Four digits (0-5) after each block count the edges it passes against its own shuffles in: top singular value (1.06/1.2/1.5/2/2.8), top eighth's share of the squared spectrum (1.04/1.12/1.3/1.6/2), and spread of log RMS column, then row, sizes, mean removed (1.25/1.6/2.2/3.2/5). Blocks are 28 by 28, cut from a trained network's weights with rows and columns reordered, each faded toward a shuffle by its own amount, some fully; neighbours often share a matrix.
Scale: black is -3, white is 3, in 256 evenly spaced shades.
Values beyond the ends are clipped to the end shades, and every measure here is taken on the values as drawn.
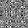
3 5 2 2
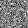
2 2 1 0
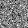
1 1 0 0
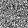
0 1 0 0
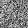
0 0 0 0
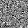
2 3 0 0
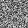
0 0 0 0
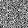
1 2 0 0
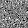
1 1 0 1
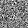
0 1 0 0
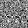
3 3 0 1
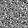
1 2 0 0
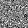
1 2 0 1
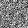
0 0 0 0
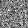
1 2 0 1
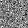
0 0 0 0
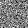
0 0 0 0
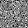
2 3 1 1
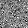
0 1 0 0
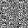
3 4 2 1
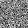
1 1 0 0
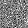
0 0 0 0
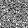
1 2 0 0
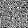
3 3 0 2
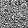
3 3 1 1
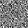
3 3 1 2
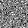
0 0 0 1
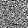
3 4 1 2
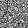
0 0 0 0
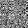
3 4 2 1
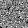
0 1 0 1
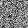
0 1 0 0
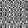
4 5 3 2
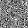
3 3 1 1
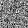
0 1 0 0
